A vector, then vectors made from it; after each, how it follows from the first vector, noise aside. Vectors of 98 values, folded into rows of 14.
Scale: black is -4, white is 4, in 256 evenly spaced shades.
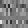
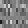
negated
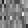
wrapped around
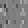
partly zeroed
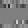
partly zeroed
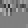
partly zeroed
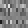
negated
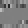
partly zeroed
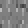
partly zeroed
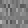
shrunk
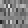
negated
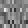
wrapped around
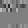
partly zeroed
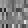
wrapped around
